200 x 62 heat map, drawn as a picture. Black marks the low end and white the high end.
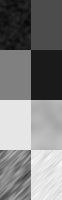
It is made of 4 by 2 panels. Panel 1,1: very low, blotchy, faint in contrast. Panel 1,2: low, flat. Panel 2,1: middling, flat. Panel 2,2: very low, flat. Panel 3,1: very high, flat. Panel 3,2: high, smooth, faint in contrast. Panel 4,1: middling, slanting up to the right. Panel 4,2: very high, slanting up to the right, faint in contrast.
